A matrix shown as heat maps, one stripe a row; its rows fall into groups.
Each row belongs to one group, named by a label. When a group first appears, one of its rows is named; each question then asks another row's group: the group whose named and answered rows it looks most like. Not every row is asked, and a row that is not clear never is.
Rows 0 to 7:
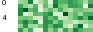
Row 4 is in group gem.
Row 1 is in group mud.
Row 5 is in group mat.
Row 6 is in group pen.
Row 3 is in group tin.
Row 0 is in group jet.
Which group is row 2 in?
mat
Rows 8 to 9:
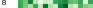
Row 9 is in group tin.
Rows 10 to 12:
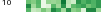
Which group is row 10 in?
gem
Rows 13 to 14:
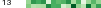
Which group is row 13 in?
mat
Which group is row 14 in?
tin
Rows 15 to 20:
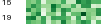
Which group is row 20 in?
mud
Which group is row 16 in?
pen
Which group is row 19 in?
mat
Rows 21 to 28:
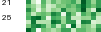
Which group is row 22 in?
mud
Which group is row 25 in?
mat
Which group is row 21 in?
mud
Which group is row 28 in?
mud
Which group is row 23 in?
mud
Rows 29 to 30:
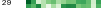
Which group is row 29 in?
mud
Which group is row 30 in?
jet
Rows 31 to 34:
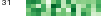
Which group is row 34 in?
pen
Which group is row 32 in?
tin
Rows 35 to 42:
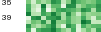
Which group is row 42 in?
tin
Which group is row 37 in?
mud
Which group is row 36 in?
tin
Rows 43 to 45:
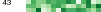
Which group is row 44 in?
gem
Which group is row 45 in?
jet
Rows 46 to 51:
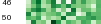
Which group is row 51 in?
pen
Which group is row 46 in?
jet
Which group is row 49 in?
tin
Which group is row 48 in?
jet
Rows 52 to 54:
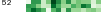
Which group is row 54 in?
mat
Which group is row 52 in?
pen
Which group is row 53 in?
pen
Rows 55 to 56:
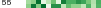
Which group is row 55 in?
jet
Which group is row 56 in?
mat
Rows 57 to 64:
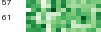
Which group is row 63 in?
mat
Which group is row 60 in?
mud
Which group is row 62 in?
mud
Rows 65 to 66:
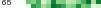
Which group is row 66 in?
pen
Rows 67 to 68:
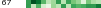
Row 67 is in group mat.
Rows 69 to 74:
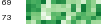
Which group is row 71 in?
jet
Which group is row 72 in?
gem
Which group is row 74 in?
tin
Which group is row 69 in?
mat
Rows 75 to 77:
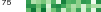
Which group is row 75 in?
mud
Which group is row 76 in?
mat
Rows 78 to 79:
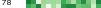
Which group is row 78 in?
mud
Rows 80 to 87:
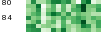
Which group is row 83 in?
pen
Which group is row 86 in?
mud
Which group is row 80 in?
pen
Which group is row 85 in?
jet
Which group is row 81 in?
jet
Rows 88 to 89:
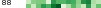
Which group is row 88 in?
pen
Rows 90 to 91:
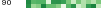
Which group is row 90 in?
mat
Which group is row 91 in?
tin
